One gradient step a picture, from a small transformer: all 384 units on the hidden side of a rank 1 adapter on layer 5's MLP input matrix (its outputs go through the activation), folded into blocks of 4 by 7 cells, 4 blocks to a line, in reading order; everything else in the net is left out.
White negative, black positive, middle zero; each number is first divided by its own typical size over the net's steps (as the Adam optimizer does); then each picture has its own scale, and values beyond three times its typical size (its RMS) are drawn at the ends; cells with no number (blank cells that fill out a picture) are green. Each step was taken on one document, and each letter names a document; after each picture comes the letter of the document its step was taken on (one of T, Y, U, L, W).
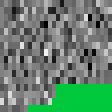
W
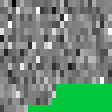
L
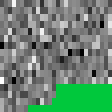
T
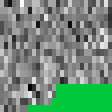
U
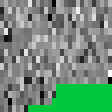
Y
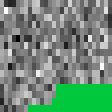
U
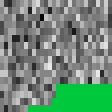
U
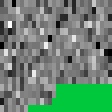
L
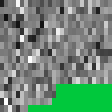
W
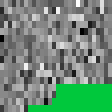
Y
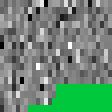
L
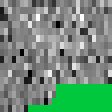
Y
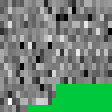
L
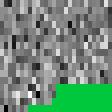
U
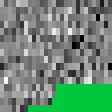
W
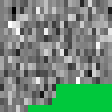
W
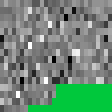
L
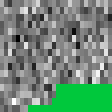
U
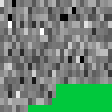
L
